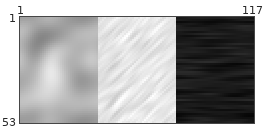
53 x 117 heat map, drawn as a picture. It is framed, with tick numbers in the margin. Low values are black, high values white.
The table splits into one row of 3 panels. Panel 1,1: high, smooth. Panel 1,2: very high, slanting up to the right, faint in contrast. Panel 1,3: very low, streaked across, faint in contrast.
